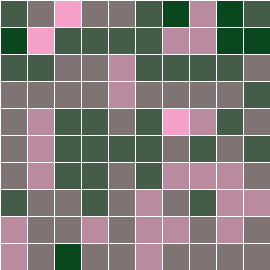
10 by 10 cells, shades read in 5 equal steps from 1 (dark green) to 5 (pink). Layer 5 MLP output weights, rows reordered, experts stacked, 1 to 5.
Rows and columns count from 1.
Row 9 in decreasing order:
4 4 4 4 4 3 3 3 3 3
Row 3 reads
2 2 3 3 4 2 2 2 2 3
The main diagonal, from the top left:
2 5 3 3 3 2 4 2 4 3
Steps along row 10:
down down up same up down same same same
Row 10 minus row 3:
2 1 -2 0 -1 2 1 1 1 0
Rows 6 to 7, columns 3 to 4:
2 2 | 2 2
